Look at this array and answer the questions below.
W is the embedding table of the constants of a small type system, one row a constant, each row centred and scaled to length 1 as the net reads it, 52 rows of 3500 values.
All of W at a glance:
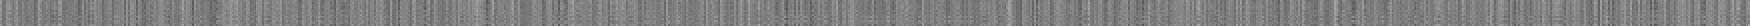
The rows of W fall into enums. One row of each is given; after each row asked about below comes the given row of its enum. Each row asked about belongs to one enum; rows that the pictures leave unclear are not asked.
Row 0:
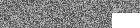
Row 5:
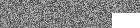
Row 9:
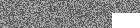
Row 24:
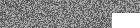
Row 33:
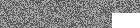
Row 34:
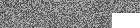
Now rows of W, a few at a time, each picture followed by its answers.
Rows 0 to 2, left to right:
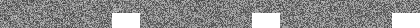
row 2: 9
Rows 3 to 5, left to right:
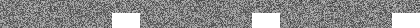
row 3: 9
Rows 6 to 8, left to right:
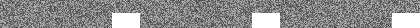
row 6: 9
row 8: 24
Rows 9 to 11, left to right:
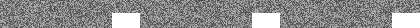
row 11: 33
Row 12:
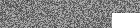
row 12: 24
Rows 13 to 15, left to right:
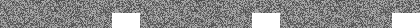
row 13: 33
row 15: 33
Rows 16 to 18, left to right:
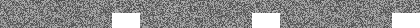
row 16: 33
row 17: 9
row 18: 33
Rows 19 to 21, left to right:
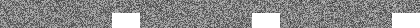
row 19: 33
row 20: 24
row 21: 5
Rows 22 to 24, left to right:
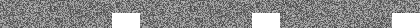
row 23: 9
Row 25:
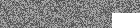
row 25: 33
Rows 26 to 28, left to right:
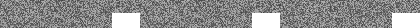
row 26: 33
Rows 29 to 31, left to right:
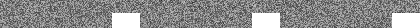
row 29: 9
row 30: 5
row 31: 24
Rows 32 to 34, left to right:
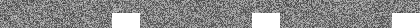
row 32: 0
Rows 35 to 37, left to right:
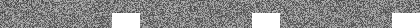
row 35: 34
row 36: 9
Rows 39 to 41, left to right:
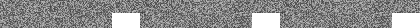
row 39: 9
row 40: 34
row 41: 34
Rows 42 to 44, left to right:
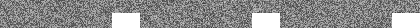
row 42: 33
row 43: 0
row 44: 24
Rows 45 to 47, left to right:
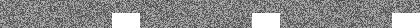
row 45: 9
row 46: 24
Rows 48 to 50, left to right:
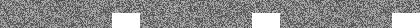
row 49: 9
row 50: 33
